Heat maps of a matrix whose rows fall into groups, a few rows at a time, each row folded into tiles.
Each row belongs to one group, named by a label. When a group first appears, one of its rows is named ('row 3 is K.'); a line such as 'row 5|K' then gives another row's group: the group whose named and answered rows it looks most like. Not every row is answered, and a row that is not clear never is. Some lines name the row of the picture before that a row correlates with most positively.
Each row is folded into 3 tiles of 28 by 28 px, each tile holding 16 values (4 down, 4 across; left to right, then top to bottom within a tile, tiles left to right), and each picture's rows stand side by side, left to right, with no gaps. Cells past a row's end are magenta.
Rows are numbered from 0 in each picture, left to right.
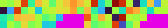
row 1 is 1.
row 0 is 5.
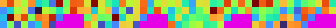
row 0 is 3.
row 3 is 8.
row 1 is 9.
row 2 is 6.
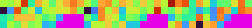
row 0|5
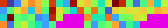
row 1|1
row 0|6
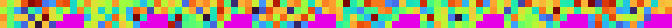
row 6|6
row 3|5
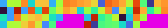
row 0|5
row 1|6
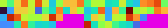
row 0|5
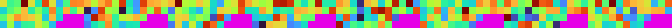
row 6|1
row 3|1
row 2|8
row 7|9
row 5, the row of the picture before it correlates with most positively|1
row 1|5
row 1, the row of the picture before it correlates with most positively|0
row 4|6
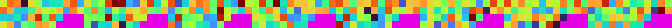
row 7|8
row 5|8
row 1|1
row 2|6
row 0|8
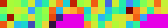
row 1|8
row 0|3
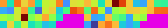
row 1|1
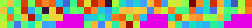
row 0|9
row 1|8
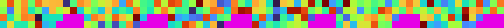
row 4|8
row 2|1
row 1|3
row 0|9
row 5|9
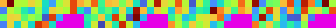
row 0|8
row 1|8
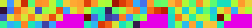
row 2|8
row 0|5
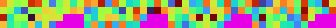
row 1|8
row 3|6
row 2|9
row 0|1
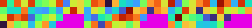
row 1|8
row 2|6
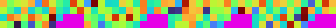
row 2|5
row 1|9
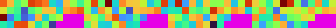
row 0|1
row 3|1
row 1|9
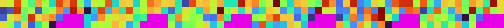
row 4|5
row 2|6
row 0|5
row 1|5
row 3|3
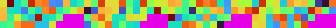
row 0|1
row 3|9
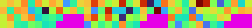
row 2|1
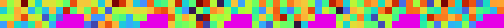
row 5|3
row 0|3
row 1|1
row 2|1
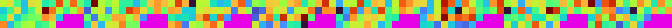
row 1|8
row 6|6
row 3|5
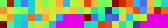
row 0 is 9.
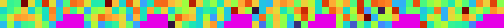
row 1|3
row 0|3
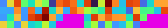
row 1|3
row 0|5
